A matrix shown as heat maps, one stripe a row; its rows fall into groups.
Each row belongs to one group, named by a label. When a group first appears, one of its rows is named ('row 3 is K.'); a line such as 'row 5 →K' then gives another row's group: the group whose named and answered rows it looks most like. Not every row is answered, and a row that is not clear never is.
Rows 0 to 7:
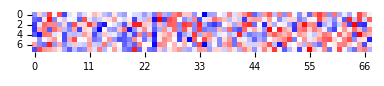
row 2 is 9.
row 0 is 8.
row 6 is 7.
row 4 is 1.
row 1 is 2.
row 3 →9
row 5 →1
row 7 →8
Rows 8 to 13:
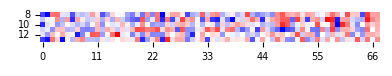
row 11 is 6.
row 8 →1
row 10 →8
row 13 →2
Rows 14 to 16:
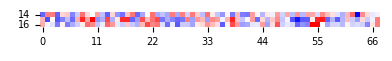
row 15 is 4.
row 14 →9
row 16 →4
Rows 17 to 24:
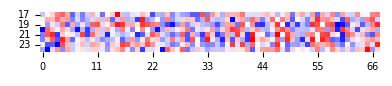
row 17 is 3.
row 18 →8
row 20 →8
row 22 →9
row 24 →2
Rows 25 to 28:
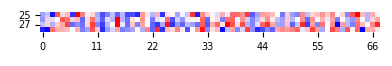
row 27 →3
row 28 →1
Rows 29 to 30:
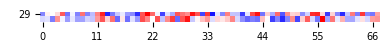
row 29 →9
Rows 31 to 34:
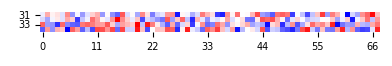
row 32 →2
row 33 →4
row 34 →6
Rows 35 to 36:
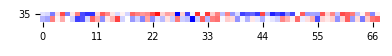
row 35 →6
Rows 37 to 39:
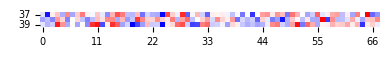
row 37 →2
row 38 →6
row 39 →1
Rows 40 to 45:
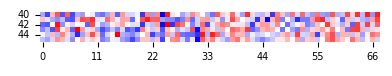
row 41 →4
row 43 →3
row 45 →1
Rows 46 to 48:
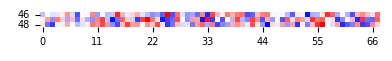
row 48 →4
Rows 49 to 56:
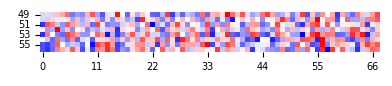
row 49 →3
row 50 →8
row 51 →9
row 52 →7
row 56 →6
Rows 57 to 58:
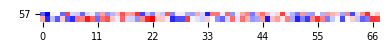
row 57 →2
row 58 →4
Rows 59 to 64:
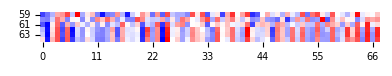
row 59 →3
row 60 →6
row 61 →2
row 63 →7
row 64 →7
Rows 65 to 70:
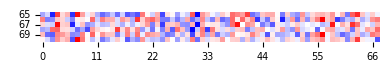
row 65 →3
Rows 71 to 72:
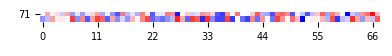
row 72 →9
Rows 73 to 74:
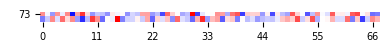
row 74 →1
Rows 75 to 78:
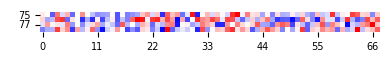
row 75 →7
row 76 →6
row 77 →8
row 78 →3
